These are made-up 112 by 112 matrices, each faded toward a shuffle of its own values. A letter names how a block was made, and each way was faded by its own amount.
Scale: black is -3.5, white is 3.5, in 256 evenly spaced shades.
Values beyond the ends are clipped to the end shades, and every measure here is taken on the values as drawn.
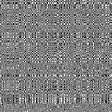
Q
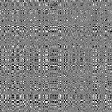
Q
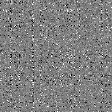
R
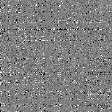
R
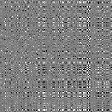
Q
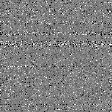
R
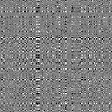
Q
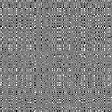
Q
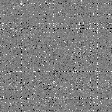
R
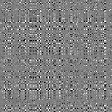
Q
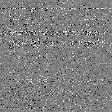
R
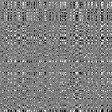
Q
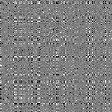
Q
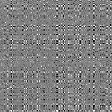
Q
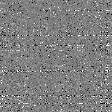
R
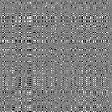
Q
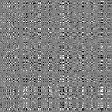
Q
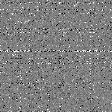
R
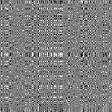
Q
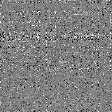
R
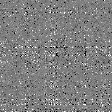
R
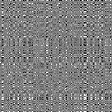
Q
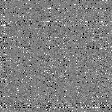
R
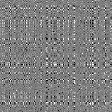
Q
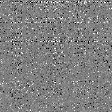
R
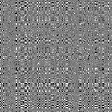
Q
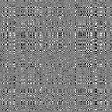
Q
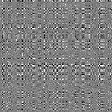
Q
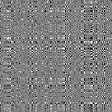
Q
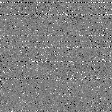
R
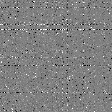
R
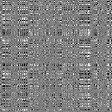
Q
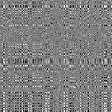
Q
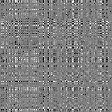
Q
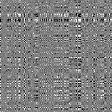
Q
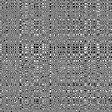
Q
